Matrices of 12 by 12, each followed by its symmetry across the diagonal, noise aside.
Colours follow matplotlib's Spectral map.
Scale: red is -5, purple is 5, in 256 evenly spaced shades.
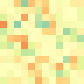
antisymmetric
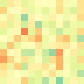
neither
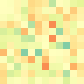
antisymmetric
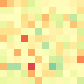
neither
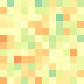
antisymmetric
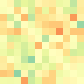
antisymmetric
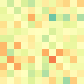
neither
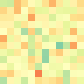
neither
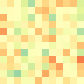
neither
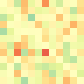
neither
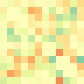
antisymmetric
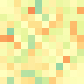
antisymmetric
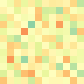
antisymmetric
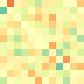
antisymmetric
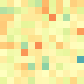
neither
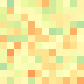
neither
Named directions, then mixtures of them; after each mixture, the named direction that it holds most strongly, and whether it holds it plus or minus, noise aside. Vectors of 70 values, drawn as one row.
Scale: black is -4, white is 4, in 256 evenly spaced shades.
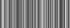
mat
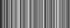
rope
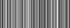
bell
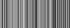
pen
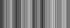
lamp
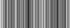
bell, minus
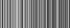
bell, plus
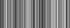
bell, plus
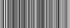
pen, minus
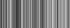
lamp, plus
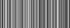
bell, plus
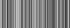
lamp, minus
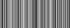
pen, plus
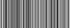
bell, minus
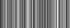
bell, plus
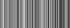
mat, plus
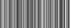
mat, plus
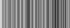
rope, minus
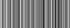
rope, minus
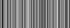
bell, plus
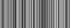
mat, minus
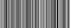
bell, minus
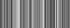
rope, plus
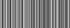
bell, plus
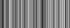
mat, minus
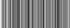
rope, minus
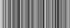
rope, minus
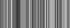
lamp, plus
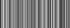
mat, plus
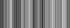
lamp, plus
